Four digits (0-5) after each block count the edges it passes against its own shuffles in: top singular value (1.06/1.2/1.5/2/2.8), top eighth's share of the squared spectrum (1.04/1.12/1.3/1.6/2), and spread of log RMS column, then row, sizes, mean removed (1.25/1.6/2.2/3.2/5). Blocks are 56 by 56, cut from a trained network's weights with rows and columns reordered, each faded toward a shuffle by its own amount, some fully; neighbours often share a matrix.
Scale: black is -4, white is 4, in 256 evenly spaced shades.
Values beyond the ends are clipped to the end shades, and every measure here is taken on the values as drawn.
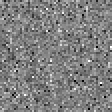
0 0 0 0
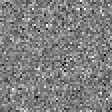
1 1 0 0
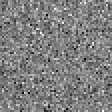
1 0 0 0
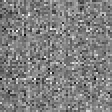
2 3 1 2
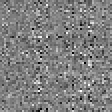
3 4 3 1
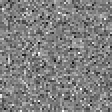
0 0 0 0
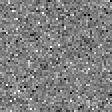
0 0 0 0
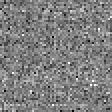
2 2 0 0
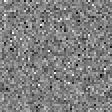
1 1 0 0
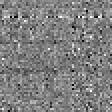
3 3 2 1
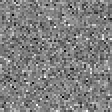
1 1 0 0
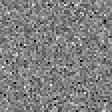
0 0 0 0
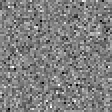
0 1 0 0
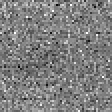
3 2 1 1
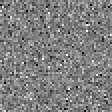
0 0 0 0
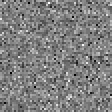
1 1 0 0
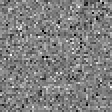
1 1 1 0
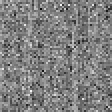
2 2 0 1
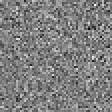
2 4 2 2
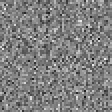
3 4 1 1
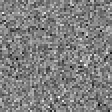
2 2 0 0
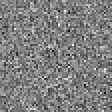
3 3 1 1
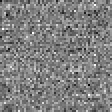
3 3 1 1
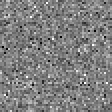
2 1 0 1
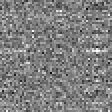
3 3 2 1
